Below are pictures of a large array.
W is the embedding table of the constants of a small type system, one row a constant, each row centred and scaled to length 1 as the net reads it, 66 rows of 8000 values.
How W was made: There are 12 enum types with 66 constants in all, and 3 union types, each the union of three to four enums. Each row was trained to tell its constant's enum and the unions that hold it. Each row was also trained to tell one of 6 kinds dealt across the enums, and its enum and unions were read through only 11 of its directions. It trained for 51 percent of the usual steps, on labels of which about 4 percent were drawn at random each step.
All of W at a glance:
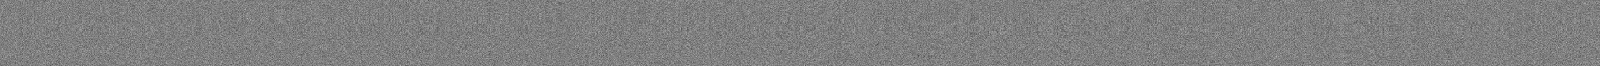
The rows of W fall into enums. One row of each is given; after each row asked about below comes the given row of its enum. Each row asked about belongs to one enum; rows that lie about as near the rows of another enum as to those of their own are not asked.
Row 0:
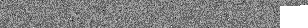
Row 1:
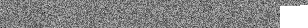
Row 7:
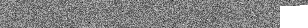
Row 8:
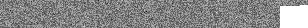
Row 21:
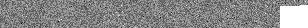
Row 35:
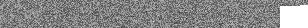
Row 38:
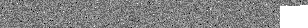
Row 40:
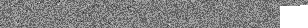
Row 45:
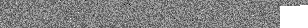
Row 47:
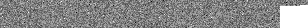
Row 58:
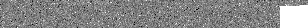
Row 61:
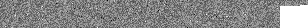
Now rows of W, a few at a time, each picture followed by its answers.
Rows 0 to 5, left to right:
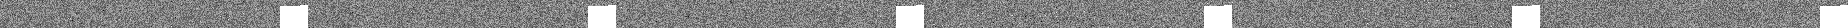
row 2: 7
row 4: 47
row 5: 0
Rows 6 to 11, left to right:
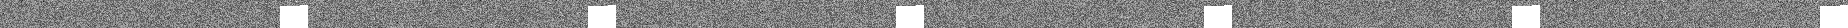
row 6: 8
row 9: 45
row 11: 7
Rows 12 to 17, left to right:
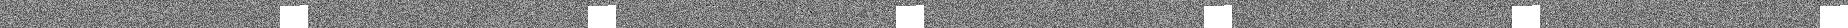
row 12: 8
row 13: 61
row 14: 58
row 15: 0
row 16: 45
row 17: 1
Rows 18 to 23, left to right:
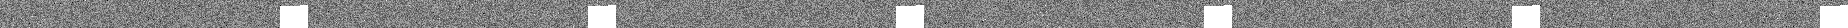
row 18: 61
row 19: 61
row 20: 21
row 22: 7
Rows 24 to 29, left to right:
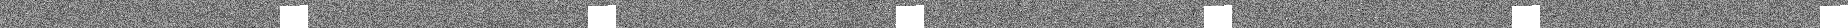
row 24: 35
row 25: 8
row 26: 47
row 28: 21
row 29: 40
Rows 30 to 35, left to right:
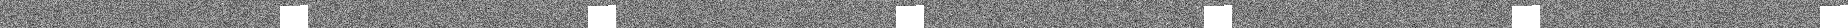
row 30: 40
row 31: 35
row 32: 0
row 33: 61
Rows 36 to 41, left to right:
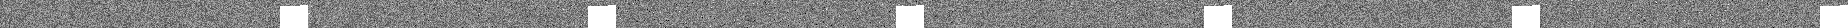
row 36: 61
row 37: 35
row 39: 8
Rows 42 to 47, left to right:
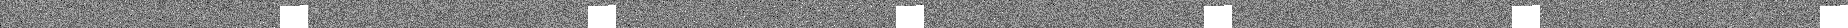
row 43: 7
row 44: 38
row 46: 40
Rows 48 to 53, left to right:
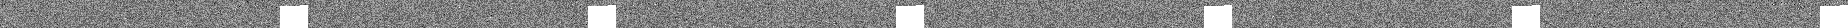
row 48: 21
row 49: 21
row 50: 35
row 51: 7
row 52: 35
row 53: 21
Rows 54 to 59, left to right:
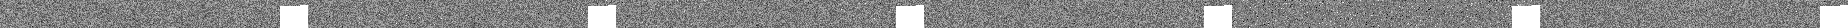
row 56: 8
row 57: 0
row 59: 0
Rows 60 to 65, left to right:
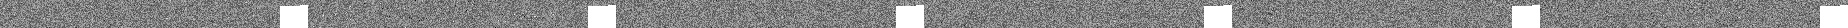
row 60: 40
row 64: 40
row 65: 45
